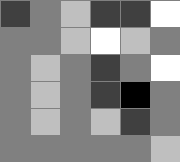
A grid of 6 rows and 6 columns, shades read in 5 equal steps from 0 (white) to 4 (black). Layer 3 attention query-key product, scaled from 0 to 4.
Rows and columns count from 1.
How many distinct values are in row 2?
3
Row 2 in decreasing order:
2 2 2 1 1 0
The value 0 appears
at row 1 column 6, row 2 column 4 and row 3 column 6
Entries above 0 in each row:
5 5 5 6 6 6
